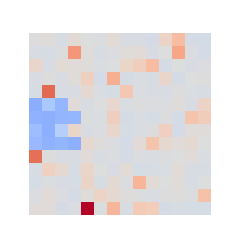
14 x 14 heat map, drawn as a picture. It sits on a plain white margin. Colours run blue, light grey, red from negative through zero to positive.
The middle left is the ninth with the lowest average. There are no regular stripes. An odd patch, lower than its surroundings, sits in the middle left. Overall the values sit about 50% of the way up the scale.
